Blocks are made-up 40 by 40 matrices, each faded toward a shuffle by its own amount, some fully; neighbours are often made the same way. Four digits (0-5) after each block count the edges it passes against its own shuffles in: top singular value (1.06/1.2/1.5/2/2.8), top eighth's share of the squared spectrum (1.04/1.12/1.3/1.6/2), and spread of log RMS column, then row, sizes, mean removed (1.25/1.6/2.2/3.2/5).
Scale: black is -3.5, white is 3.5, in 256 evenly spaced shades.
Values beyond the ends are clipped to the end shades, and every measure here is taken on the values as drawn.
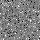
0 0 0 0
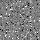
1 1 1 0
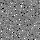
0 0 0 0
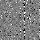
3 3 2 0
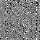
2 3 2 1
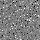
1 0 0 0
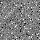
0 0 0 0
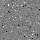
0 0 0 0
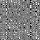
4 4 2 1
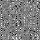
3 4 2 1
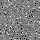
0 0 0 0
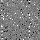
3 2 1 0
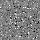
1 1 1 0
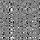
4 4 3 2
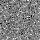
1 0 0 0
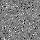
0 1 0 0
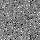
1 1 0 0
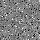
0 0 0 0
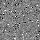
2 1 0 0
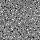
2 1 0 0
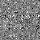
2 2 2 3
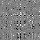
4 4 2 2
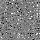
3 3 1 1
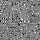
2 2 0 0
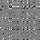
4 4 2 2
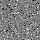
2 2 0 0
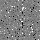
2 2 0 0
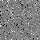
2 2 0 0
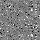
2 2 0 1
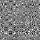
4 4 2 2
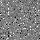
1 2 1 0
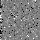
2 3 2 0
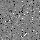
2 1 1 0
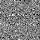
1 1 0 2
